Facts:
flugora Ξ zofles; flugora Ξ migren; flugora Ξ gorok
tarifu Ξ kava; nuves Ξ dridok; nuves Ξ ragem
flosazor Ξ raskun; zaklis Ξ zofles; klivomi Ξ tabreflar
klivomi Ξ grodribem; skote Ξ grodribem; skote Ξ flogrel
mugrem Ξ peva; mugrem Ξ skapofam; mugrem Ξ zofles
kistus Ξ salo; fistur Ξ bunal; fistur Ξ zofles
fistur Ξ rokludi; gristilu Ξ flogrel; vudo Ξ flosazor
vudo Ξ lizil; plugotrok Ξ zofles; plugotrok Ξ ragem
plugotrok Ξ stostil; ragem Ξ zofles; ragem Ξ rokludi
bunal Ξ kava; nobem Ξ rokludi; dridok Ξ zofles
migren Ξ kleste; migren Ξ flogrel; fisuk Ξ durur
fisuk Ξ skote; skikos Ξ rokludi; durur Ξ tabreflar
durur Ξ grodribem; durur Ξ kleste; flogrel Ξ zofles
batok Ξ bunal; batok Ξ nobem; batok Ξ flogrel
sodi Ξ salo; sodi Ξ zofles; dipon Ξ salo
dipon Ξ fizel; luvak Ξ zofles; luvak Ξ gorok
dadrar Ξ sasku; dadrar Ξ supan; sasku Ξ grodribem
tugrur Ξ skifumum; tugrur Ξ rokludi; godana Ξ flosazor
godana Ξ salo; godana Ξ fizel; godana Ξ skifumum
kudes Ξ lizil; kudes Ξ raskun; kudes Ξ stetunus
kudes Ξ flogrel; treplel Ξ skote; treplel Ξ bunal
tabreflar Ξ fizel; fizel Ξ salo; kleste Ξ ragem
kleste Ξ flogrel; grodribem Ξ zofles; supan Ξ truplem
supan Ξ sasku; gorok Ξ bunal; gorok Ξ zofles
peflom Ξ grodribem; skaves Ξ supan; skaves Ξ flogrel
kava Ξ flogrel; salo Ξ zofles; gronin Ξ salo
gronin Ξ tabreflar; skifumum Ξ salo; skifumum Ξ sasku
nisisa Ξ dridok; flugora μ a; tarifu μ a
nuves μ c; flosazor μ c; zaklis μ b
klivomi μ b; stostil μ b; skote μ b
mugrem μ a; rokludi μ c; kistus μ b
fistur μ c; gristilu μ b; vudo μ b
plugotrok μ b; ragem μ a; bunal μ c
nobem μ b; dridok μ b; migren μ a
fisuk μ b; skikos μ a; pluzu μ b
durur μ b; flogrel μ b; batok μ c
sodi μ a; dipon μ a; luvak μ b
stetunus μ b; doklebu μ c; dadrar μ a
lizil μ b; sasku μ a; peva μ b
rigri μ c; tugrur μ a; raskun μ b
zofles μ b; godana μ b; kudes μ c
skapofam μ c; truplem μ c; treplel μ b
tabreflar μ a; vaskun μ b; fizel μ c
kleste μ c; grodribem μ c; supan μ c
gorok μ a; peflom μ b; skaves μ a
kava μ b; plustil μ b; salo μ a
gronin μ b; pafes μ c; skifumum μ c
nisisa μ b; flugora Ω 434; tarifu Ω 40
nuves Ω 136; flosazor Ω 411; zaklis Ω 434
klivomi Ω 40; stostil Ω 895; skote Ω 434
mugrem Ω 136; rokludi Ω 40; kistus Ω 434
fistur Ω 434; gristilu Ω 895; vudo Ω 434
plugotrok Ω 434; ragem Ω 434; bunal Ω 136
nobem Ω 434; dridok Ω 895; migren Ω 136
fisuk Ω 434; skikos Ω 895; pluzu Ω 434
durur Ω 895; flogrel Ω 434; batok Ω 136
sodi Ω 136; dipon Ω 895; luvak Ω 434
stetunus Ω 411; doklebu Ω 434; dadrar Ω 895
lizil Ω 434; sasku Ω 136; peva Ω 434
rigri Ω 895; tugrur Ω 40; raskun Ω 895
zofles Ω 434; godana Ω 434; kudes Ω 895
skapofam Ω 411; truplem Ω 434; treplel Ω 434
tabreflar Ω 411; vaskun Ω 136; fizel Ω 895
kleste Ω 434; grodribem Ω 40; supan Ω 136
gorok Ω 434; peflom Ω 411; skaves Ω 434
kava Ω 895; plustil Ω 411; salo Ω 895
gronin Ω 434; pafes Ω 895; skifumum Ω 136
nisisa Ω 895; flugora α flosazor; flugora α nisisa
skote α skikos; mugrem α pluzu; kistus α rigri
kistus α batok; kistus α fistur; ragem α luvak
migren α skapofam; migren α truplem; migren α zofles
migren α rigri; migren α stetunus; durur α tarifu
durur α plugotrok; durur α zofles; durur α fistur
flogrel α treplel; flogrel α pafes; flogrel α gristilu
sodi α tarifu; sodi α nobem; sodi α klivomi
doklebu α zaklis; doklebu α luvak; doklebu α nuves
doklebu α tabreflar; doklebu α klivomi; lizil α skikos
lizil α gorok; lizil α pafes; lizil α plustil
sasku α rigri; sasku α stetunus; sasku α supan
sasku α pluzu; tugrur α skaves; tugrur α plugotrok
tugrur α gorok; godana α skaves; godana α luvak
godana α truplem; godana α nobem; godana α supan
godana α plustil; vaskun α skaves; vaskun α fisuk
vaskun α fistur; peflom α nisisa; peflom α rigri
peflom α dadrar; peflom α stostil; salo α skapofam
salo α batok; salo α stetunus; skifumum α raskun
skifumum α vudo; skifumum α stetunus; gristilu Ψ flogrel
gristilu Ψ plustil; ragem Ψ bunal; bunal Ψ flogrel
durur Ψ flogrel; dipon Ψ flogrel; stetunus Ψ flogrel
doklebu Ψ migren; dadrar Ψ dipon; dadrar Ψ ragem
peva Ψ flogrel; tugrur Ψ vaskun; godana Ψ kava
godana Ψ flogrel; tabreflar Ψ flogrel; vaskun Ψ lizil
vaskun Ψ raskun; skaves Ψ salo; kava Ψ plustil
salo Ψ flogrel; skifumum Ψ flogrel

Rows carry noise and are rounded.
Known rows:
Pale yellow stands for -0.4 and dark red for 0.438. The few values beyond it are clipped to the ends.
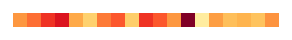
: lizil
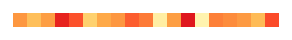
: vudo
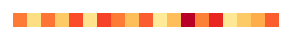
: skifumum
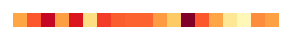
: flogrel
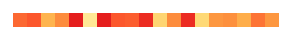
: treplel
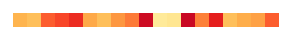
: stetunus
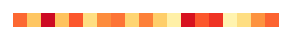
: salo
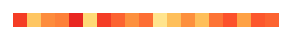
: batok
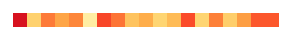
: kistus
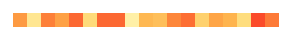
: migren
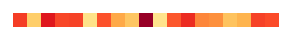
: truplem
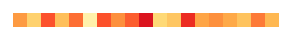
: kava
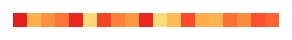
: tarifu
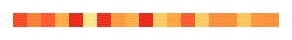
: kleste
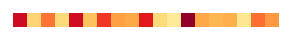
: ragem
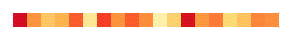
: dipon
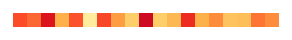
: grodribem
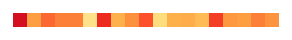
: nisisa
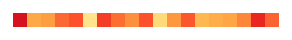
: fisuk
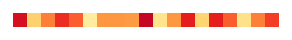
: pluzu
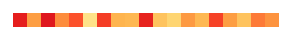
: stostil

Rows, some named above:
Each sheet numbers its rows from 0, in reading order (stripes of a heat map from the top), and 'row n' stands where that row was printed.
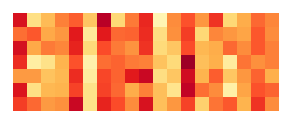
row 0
dadrar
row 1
treplel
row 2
tarifu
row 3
godana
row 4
gristilu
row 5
durur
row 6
skikos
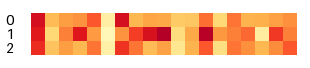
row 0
flugora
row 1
plustil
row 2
mugrem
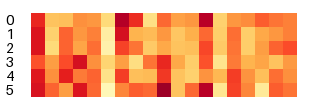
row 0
tugrur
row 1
peflom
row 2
kistus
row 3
flosazor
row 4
stostil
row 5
pafes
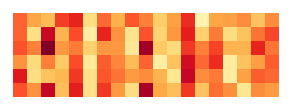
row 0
kudes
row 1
sasku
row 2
zofles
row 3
skifumum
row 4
durur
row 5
rokludi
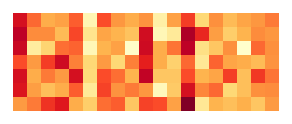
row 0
gronin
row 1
tabreflar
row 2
doklebu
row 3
flosazor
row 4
nobem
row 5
dipon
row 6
lizil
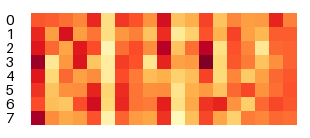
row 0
gorok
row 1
skapofam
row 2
pafes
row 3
vaskun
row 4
kistus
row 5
batok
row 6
skaves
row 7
klivomi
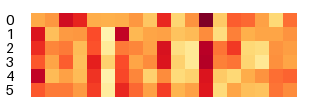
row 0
raskun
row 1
flugora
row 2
peva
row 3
bunal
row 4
sodi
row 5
skote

